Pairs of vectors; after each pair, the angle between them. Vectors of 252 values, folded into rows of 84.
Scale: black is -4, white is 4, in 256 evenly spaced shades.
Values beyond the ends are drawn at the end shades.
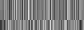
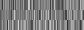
partly aligned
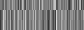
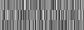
partly opposed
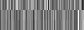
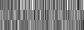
orthogonal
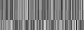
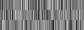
partly aligned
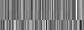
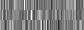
partly opposed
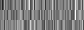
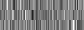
orthogonal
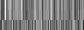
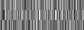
partly aligned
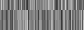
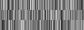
partly aligned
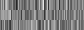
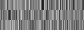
partly opposed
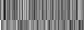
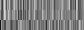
nearly opposite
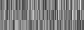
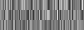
partly opposed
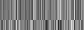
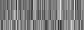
nearly parallel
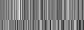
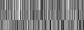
nearly parallel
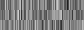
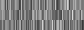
nearly opposite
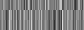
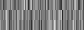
nearly opposite
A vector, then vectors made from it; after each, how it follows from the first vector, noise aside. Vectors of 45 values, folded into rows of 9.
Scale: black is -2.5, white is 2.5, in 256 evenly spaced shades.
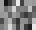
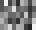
sign-scrambled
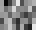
copied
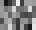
copied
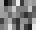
copied
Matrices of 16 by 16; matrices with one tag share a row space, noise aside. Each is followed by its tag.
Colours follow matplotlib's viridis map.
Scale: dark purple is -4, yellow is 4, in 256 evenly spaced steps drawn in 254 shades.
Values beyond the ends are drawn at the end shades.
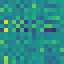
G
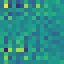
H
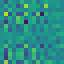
H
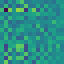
H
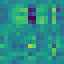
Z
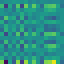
G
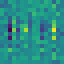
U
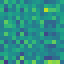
G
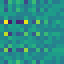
H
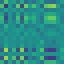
G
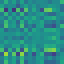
G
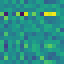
G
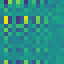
H
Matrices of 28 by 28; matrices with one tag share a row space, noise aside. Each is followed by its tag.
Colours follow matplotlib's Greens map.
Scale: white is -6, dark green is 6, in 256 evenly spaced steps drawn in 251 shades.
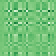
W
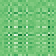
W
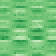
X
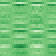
X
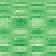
X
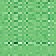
W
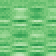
X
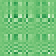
W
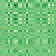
W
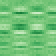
X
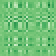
W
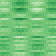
X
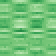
X
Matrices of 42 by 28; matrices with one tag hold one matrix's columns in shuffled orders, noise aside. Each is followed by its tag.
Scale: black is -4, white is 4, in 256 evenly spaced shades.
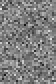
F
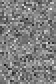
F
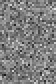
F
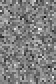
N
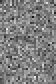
N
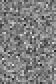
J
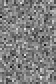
N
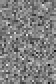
J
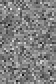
F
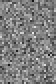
J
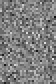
J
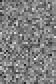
J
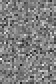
J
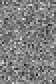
F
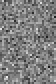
N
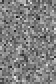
N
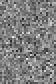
J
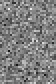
F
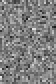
N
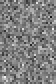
N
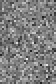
J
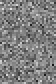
F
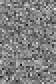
F
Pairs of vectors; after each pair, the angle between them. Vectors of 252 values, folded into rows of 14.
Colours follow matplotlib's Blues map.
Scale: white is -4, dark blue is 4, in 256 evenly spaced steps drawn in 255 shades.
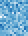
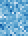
nearly parallel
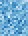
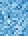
nearly opposite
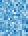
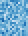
partly opposed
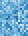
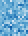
partly aligned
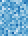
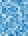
partly opposed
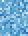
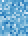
nearly parallel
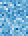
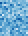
nearly opposite
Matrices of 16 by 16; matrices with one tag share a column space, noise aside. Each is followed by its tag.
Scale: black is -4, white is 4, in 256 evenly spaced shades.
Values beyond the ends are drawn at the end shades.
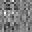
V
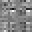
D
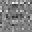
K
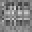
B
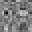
V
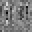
B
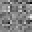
K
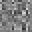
V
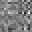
V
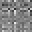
D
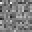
K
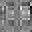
B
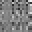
V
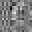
B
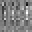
B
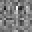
B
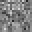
V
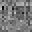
B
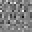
K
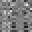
D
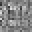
B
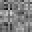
V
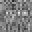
V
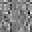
V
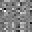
D
